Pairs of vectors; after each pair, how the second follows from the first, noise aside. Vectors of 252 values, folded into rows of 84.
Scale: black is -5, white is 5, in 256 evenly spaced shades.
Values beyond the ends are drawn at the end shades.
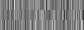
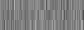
shrunk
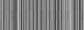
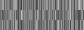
sign-scrambled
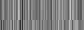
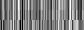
scaled up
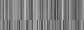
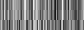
scaled up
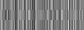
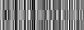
scaled up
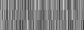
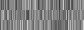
sign-scrambled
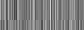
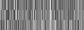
sign-scrambled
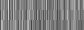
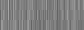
shrunk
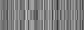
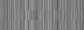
shrunk
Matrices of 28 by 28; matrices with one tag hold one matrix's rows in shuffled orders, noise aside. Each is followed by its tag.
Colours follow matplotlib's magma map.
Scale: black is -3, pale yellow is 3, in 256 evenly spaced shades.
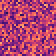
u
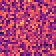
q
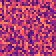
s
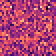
s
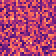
q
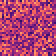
s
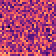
s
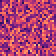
q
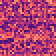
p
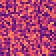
q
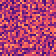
u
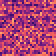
p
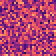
u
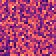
q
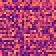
p
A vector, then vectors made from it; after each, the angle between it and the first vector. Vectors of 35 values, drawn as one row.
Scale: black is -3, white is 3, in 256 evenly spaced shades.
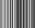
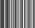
partly opposed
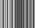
partly aligned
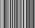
partly aligned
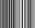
nearly opposite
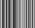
partly opposed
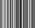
nearly parallel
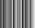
partly opposed
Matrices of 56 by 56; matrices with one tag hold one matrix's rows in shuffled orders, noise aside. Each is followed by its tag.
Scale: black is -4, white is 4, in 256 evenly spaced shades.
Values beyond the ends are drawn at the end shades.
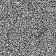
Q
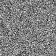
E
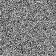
E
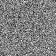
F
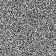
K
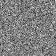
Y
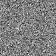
Q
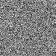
K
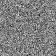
Q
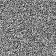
K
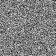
K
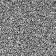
K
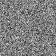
Q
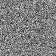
Q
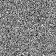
Q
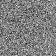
F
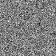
Q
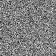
E
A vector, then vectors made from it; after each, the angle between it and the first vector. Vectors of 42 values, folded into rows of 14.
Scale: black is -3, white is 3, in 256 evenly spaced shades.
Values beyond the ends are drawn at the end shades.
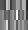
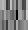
nearly opposite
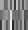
orthogonal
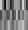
partly aligned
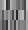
nearly opposite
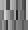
nearly opposite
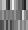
partly opposed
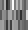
partly opposed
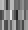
partly opposed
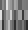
orthogonal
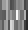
partly aligned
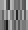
nearly opposite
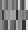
partly opposed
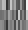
nearly opposite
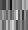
partly aligned
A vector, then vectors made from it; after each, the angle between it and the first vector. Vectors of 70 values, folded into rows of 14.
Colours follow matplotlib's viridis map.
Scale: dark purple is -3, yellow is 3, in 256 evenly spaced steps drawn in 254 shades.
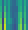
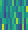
partly opposed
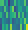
orthogonal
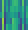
nearly opposite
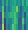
nearly opposite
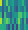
partly aligned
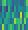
orthogonal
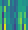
nearly parallel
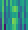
nearly opposite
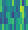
orthogonal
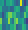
orthogonal
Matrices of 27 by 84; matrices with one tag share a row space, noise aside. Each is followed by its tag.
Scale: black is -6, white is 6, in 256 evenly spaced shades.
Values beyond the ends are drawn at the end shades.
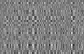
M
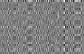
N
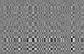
M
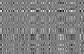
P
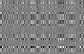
P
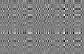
N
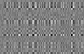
M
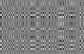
P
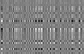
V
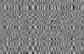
M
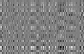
P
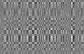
M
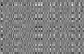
V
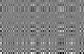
P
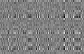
N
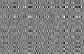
N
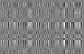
N
